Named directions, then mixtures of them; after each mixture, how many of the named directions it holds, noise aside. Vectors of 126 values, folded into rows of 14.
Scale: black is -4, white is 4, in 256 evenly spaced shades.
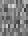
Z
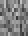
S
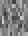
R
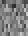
two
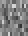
three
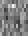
two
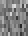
three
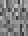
one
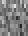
three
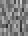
three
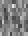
two
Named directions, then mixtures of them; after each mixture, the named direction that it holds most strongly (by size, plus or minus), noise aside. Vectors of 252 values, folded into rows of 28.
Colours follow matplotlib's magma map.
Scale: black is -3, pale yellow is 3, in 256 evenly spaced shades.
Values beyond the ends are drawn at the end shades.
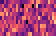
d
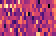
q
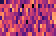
d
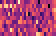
q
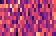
q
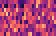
d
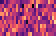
d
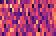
q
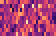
d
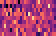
q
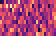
q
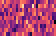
d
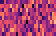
d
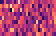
q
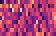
q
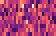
d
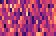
q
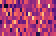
q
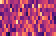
d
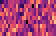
d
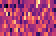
q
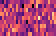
d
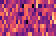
d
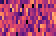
d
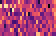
q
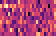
q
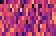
d
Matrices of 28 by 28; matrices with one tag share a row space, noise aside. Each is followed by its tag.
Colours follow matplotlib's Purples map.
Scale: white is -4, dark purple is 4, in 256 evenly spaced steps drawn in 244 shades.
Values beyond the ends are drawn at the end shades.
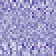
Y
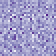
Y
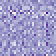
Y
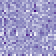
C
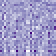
C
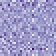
Y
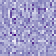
Y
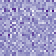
Y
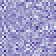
C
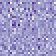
Y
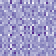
Y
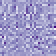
C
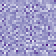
C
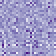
C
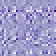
C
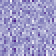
Y
